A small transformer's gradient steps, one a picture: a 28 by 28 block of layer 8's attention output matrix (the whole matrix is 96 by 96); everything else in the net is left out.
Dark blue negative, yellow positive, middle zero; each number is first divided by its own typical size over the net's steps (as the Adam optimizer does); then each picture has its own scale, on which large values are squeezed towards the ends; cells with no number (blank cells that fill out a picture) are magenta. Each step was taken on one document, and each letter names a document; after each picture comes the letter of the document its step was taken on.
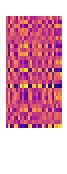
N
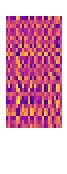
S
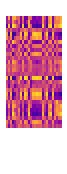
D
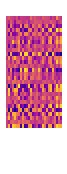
N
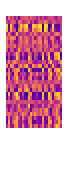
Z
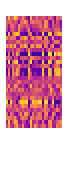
Z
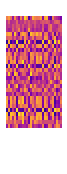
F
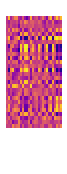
N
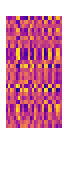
S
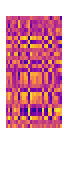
Z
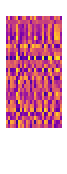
S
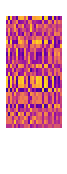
F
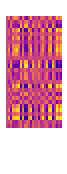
N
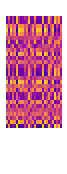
F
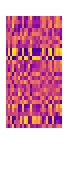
D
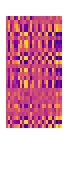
N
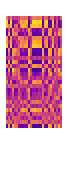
Z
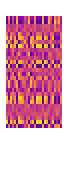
F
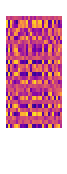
Z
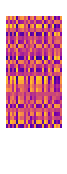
F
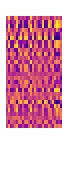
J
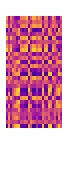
Z
